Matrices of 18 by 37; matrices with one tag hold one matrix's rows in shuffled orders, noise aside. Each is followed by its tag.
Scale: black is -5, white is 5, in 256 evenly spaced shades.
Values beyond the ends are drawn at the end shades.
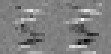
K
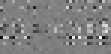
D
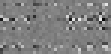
D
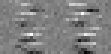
K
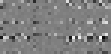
D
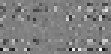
D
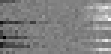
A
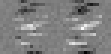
K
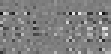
D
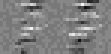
K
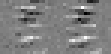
K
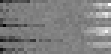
A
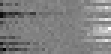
A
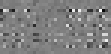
D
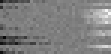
A
